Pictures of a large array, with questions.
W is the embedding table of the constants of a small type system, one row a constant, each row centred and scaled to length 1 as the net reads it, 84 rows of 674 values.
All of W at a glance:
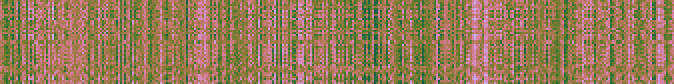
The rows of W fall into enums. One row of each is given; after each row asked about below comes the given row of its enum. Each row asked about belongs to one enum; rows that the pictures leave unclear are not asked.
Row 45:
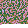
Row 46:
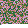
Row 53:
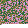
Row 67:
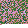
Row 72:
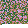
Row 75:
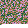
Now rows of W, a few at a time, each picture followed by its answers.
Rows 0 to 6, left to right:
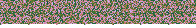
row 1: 53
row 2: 45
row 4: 72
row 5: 46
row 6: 46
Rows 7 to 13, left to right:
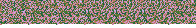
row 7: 67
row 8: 46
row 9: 46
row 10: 45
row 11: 45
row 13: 46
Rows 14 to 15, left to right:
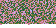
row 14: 67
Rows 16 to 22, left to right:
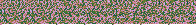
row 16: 45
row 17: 45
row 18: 46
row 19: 46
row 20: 75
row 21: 53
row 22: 53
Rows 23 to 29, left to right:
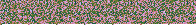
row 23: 72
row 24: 45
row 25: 53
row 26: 46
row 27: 53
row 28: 67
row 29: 53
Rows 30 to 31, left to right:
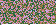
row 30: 46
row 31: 72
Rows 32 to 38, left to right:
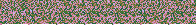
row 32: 67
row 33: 45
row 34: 46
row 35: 46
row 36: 46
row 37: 45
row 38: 46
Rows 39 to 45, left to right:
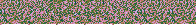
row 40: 67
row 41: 53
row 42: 53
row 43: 67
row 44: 45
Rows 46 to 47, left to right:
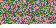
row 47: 53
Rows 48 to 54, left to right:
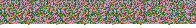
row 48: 45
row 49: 53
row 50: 45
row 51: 75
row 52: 45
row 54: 72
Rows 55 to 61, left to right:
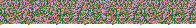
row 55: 45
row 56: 53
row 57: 75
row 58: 72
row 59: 75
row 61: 75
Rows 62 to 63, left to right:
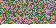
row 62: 46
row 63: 72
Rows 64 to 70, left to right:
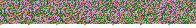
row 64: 45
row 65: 53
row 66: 45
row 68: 67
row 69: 75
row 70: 67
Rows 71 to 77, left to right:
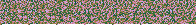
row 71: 72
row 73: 53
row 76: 46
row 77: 45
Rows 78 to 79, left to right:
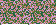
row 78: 46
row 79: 46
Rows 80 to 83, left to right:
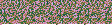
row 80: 45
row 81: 53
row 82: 75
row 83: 75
